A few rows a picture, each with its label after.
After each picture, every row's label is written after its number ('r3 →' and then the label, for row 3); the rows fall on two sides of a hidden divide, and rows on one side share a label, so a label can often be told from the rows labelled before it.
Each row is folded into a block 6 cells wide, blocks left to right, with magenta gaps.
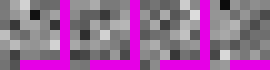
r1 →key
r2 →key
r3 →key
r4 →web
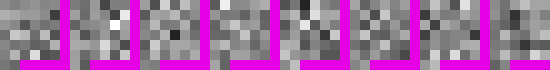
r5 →web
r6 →key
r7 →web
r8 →key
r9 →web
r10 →web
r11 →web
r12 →web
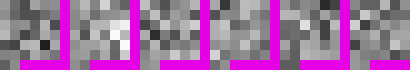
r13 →web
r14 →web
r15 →web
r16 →web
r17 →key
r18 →web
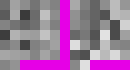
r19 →web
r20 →key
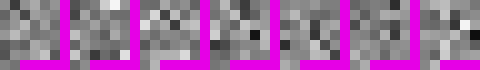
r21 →web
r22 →web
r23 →web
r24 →key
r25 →web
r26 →key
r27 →key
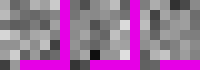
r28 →web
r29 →web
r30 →key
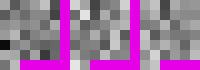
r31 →web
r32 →web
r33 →web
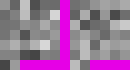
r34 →key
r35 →web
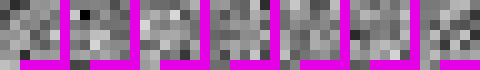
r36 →web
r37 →key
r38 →web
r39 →key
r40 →key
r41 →key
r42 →web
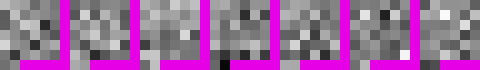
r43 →key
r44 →web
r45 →web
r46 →key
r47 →web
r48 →web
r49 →key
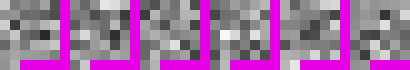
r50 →web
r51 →web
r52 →web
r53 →web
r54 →web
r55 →key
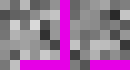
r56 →key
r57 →key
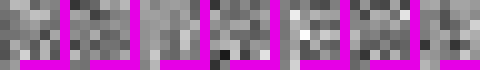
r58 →key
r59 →web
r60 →web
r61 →key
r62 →web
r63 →key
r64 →web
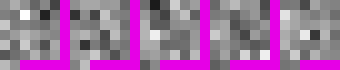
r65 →key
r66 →web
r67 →web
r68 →web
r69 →web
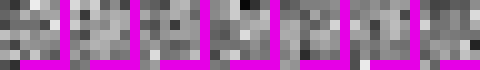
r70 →web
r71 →key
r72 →web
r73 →key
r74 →web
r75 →web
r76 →key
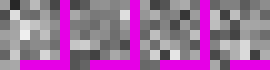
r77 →web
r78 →key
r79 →web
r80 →key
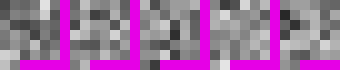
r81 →web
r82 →web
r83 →web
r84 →web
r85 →key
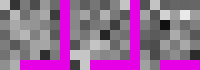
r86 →web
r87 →web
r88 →key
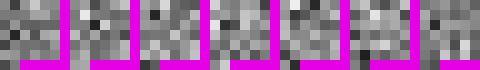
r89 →web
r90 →web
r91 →key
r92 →web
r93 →key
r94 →key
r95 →key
